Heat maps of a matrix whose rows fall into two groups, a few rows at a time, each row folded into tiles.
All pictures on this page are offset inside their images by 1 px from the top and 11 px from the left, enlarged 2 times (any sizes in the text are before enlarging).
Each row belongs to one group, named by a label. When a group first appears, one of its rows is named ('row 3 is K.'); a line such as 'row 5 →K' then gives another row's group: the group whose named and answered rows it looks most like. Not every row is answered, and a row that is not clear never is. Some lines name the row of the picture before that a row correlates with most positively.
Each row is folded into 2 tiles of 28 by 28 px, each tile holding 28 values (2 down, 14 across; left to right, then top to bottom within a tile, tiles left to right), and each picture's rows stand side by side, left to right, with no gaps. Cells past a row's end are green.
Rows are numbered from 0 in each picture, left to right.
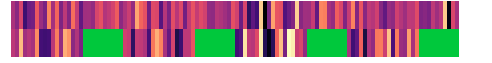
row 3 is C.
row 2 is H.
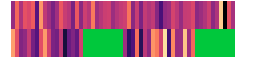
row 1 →C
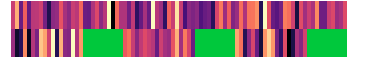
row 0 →C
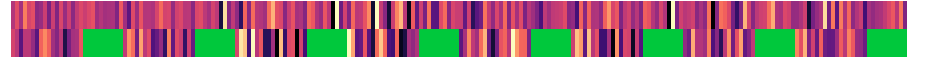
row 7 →H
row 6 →H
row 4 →H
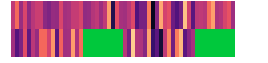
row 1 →H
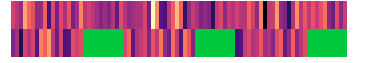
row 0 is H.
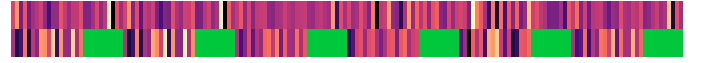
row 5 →C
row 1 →C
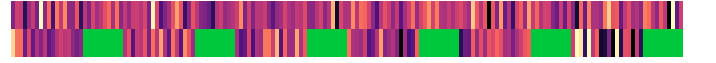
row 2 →C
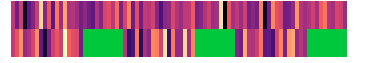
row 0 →H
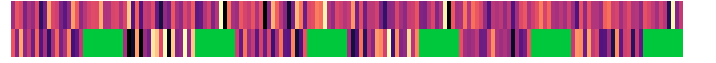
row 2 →H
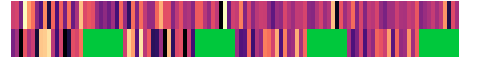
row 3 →C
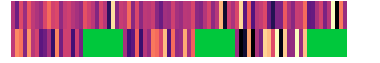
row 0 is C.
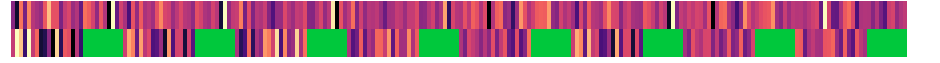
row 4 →H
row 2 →C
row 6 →H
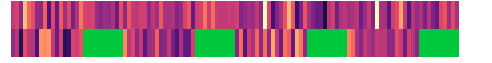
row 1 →H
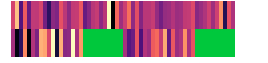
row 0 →C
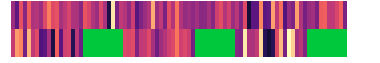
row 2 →H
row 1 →H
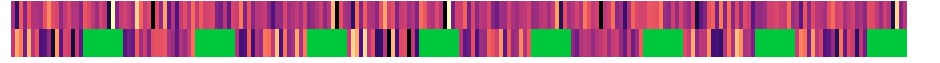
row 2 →C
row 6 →H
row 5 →H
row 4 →C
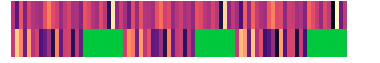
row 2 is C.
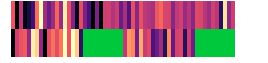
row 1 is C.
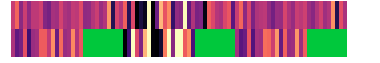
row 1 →H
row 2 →C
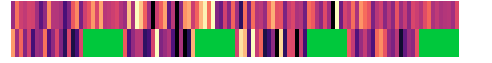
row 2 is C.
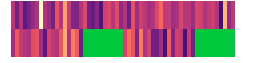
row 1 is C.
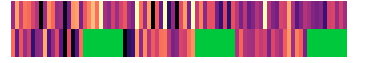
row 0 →H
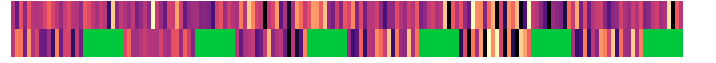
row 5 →C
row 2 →H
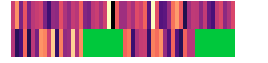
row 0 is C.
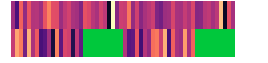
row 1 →C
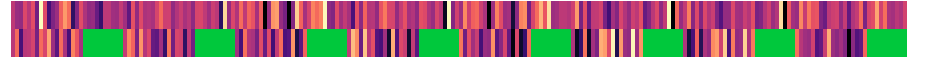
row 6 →C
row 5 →C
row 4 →H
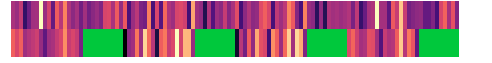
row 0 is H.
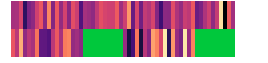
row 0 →H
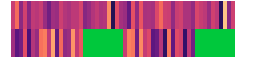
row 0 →C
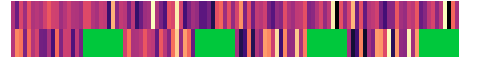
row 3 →C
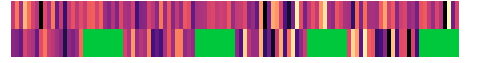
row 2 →H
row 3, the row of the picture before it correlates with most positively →0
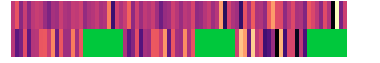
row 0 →C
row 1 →C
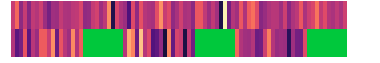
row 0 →C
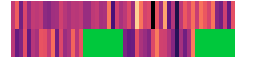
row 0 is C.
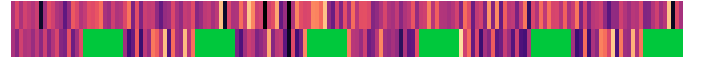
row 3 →H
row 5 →C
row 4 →H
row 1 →C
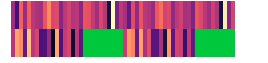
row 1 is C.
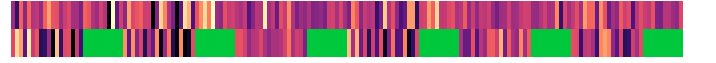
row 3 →H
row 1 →H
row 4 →C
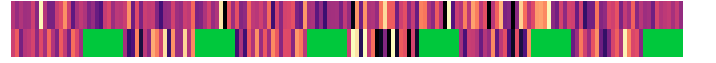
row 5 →H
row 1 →C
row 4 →H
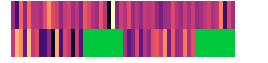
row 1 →C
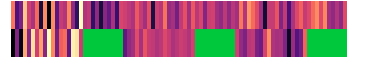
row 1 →H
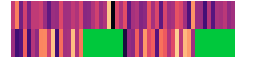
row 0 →C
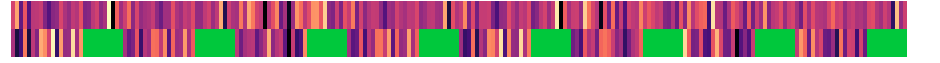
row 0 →C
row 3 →C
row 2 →H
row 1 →C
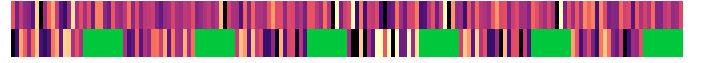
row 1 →C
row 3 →C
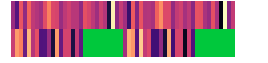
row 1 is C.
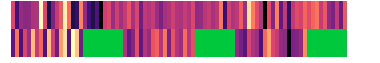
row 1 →C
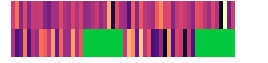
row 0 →C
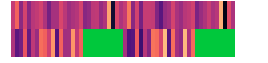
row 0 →C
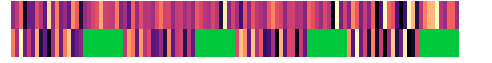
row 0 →H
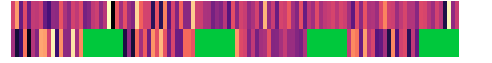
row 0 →C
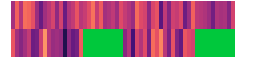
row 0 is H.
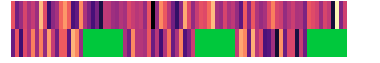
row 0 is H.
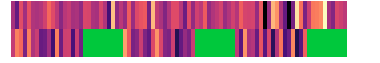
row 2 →H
